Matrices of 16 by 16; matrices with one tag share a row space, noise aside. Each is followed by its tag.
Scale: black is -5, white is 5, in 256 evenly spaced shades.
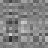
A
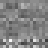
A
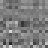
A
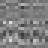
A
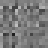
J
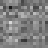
A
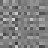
J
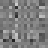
J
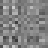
J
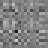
J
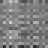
A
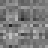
A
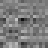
A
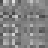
J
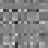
J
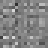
J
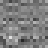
A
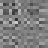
J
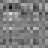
A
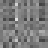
J
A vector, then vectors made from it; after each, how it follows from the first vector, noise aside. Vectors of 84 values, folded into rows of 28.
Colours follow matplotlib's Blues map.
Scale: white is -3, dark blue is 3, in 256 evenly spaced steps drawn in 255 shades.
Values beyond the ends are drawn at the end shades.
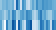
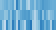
shrunk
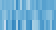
shrunk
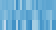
shrunk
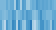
shrunk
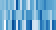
copied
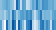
copied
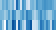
copied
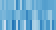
shrunk
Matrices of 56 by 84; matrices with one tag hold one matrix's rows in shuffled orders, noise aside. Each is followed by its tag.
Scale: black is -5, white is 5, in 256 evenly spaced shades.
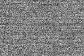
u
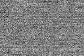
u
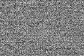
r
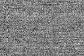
u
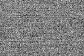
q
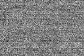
u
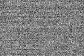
q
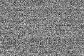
r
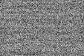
q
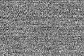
u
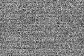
q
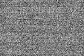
q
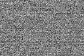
r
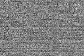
u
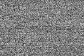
r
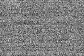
q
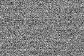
r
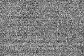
q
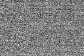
r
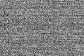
u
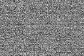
r
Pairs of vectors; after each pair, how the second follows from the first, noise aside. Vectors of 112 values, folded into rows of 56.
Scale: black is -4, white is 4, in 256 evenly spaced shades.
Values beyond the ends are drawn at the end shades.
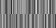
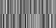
wrapped around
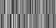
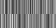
sign-scrambled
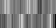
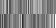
sign-scrambled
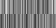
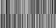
sign-scrambled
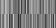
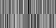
wrapped around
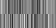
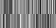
wrapped around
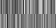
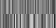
wrapped around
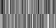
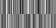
wrapped around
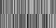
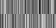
wrapped around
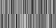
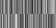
sign-scrambled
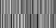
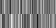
sign-scrambled
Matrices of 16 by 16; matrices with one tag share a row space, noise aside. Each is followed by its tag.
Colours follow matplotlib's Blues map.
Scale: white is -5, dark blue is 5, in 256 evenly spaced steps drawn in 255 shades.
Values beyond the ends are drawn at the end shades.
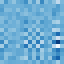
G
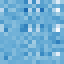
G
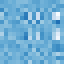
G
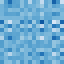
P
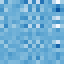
G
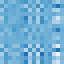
G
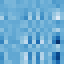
G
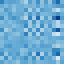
G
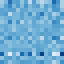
P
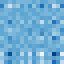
P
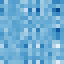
G
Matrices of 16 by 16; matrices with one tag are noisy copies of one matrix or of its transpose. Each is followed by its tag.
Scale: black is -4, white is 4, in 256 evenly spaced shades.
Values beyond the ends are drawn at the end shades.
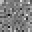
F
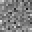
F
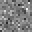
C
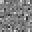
F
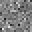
C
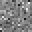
C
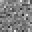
F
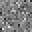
C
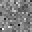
C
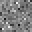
C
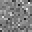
C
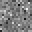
C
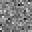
C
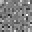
F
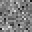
C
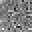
F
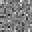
F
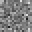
F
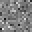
C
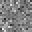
C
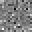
F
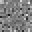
F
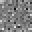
F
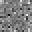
F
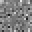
F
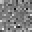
F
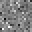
C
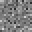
F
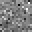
C
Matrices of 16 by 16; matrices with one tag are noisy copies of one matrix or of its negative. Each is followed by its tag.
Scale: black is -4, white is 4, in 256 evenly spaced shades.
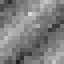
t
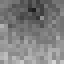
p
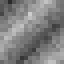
t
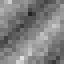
t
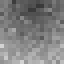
p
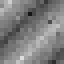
t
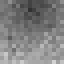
p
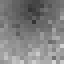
p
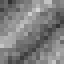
t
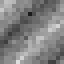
t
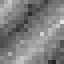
t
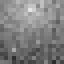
p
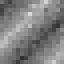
t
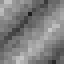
t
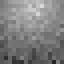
p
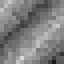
t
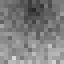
p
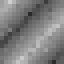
t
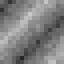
t
